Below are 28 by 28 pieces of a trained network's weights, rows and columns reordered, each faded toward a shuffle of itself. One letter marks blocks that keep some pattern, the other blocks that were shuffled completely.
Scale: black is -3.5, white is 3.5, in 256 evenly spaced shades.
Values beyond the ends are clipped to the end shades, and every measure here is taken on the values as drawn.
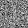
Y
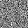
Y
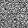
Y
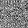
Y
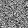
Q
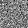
Q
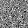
Q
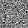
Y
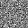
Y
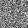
Q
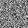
Q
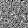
Y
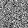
Q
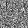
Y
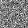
Q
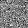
Q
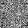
Y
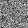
Q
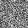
Q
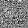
Y
